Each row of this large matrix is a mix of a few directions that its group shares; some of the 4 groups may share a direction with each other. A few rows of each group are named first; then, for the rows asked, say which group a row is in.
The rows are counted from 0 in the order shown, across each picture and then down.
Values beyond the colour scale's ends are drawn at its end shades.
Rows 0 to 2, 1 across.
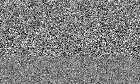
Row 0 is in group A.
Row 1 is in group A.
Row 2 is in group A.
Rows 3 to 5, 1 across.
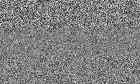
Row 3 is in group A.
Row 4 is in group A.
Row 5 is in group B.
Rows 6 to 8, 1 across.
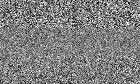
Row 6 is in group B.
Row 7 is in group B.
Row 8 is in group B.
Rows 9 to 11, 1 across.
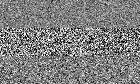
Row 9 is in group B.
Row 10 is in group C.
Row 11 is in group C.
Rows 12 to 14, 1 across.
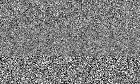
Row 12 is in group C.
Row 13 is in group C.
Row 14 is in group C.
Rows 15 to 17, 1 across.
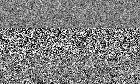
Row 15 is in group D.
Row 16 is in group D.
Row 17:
B
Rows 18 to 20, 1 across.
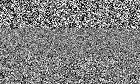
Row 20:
A
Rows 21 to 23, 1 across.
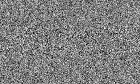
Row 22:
A
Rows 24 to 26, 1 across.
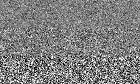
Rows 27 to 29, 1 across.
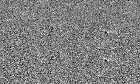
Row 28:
B
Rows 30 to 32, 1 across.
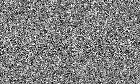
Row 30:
A
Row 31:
B
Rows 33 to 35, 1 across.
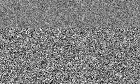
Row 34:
D
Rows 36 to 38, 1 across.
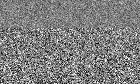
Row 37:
C
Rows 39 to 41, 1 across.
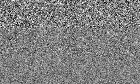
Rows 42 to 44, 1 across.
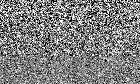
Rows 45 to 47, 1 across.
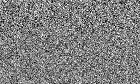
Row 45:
D
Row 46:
C
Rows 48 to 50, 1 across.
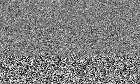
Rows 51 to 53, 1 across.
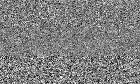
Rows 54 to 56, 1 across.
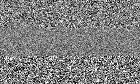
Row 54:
A
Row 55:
B
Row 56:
A
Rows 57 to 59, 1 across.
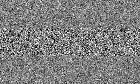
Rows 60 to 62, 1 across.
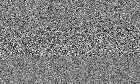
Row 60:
B
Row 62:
C
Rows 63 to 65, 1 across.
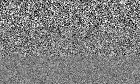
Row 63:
D
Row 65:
B
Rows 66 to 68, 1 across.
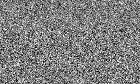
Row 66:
D
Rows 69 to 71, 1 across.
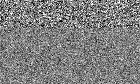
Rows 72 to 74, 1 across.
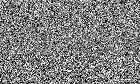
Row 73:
C
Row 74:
C
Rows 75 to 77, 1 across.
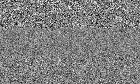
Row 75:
C
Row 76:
D
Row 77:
D
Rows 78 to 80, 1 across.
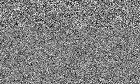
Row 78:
C
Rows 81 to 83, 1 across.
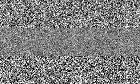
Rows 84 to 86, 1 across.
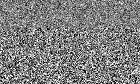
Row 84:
D
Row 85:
A
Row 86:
B
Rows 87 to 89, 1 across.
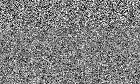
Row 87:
C
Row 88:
C
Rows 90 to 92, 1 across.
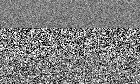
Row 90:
B
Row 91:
A
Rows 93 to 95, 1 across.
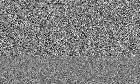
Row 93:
B
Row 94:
C
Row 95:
B
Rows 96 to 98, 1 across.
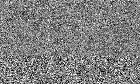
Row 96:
A
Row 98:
B
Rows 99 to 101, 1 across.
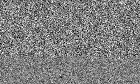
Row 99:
D
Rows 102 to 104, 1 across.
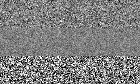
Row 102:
A
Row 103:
D
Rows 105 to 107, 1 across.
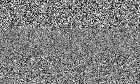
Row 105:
C
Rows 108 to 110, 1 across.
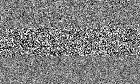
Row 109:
A
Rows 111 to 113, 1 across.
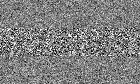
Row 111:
C
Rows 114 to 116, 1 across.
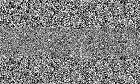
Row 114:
D
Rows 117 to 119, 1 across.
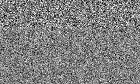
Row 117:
B
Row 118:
D
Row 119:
A
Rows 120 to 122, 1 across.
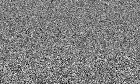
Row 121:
D
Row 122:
B
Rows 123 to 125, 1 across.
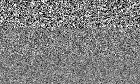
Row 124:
D
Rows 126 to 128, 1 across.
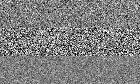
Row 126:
C
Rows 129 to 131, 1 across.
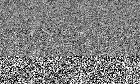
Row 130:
A
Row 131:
C
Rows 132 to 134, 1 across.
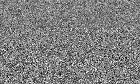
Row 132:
B
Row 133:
B
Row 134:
A
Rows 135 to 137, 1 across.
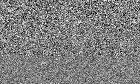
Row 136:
B
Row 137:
C
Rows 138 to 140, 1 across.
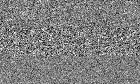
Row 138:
A
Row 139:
A
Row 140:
C
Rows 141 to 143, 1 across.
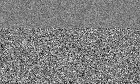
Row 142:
A
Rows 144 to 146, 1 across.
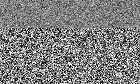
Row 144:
C
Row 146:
C
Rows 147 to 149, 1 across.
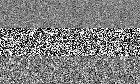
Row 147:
B
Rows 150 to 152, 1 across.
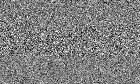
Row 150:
B
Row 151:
C
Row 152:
B
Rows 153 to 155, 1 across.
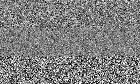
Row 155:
C
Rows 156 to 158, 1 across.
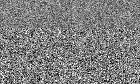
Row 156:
B
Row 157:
A
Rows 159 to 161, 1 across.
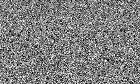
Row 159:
B
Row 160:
D
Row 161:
B
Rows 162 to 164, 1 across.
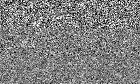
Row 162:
A
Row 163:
A
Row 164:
C
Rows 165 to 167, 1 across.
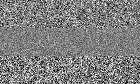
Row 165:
B
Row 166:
B
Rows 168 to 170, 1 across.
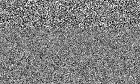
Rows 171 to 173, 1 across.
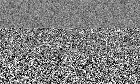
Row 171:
D
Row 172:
A
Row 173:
B
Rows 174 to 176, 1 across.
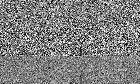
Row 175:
C
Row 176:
C
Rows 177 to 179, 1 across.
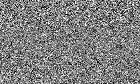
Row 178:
C
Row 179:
C
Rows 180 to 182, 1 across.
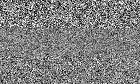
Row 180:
D
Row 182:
C
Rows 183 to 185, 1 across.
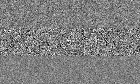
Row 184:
A
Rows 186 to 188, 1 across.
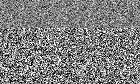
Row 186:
C
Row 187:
B
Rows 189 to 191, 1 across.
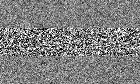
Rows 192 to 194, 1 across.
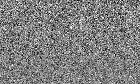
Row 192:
C
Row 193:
D
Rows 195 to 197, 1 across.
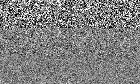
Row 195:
B
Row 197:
B
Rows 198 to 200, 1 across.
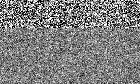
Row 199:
A
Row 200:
C
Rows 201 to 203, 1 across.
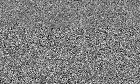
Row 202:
B
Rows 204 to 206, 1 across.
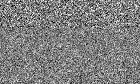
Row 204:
C
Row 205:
A
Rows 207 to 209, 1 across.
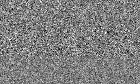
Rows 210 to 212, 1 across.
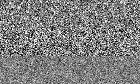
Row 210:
D
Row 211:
D
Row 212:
D
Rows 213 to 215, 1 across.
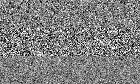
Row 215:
D
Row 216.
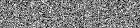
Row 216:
A
